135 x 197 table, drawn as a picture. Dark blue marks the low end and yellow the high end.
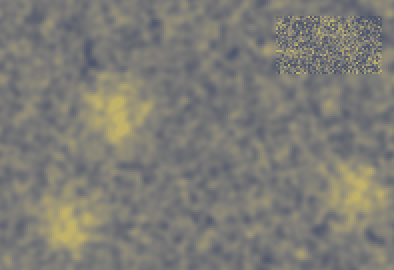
Roughest part: top right. Odd patch: rougher, in the top right. Odd rows or columns: none. Bumps: three. Stripes: none.
